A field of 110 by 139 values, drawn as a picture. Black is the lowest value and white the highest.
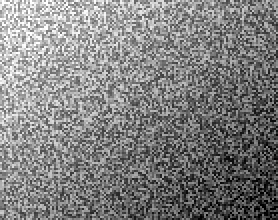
Mirror symmetry: none. Ninth with the lowest average: bottom right. Slope: up to the top left. Ninth with the highest average: top left. Grain: fine. Stripes: none.
